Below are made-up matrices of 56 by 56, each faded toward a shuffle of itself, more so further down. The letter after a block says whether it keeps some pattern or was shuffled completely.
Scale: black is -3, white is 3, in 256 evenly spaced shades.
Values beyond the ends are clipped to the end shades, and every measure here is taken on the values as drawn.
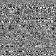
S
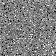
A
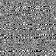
S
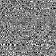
S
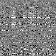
S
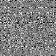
S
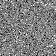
A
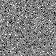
A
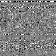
S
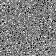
A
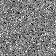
A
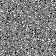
A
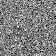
A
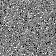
A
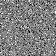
A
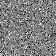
A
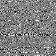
S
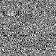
S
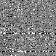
S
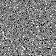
A
